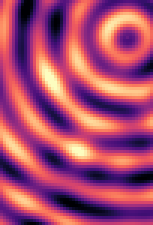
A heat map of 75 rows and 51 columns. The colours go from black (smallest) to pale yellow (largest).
No overall slope runs across the table. Rings spread out from the top right. Neither half mirrors the other. No lone cell stands out from its neighbours.
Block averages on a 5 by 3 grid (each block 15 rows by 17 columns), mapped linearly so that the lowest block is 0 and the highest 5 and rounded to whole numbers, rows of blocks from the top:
014
353
333
330
201
